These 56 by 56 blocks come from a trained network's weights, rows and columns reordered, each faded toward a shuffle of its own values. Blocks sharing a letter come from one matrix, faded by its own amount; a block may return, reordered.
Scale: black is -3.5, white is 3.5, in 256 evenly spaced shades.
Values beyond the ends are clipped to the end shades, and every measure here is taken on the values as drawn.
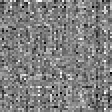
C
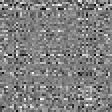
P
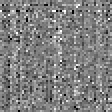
C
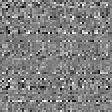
P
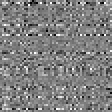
P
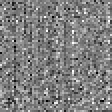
C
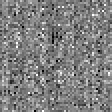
C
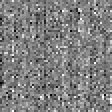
C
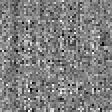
C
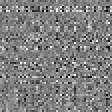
P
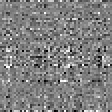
P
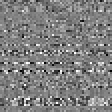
P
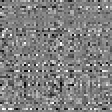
P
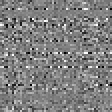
P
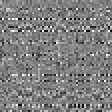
P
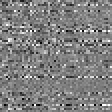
P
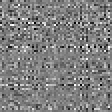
P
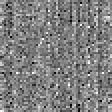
C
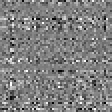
P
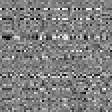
P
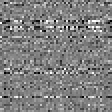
P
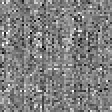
C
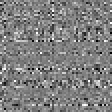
P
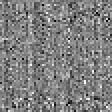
C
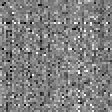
C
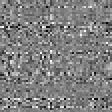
P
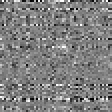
P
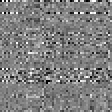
P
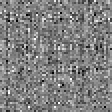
C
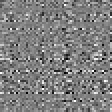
P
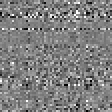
P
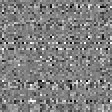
P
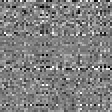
P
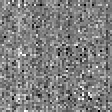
C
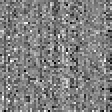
C
